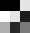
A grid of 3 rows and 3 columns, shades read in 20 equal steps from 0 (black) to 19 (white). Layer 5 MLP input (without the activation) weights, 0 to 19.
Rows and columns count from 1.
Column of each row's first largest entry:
3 1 1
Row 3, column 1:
13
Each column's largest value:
19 17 17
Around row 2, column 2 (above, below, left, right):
0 3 19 2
